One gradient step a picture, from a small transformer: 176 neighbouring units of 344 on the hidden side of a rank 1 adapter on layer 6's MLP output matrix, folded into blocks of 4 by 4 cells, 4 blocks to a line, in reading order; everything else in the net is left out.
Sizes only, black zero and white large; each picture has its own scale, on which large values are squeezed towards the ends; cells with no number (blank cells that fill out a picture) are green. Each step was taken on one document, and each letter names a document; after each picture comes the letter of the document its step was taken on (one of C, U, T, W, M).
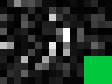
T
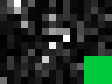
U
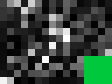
U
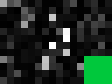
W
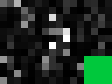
W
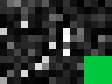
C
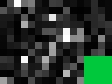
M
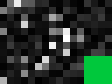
C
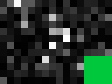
U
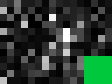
M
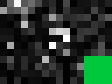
U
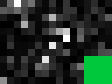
U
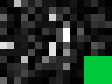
T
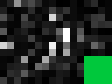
T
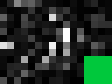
T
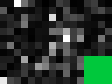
M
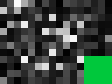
M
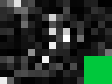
U
